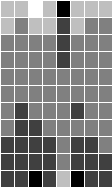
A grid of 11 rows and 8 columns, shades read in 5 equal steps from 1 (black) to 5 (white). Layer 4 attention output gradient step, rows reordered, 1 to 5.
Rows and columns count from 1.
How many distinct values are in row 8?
2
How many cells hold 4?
11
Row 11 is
2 2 1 2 4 1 2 2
